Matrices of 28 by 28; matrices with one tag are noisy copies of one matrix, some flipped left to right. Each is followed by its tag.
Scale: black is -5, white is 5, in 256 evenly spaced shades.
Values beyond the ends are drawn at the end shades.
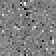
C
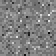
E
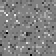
E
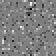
C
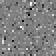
C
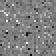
E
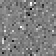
C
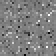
E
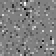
C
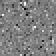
C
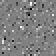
C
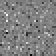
E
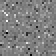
E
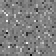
E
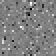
C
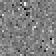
C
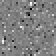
C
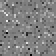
E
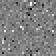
C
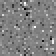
C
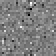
C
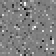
C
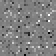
E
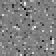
C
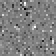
C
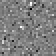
C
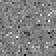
E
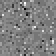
C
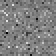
E
